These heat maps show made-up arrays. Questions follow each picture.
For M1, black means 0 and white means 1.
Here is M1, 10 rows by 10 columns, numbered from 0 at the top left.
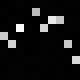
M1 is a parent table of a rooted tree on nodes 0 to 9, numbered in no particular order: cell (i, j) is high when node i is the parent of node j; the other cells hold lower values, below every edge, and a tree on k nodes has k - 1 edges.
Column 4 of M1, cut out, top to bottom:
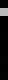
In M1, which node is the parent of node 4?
1
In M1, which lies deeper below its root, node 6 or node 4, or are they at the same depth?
node 4
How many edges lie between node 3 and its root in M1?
0
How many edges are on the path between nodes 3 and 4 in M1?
3
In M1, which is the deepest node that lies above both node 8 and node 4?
5
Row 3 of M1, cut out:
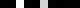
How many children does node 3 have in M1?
2
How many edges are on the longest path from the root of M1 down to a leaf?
4
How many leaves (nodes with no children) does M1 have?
4
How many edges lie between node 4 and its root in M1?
3
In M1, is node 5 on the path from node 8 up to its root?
yes
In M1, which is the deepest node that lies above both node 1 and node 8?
5
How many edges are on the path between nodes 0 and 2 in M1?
5
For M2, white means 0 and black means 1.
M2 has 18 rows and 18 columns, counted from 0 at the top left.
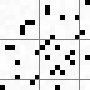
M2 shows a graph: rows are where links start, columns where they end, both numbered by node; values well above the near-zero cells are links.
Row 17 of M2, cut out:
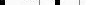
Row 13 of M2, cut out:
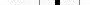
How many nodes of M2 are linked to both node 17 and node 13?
1
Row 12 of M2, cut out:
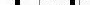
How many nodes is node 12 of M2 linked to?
2
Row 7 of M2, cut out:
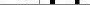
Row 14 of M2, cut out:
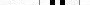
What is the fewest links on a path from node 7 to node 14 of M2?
2
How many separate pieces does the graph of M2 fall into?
3
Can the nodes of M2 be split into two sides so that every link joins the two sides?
yes
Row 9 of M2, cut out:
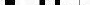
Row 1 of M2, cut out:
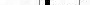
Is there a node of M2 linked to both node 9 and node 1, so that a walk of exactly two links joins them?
no
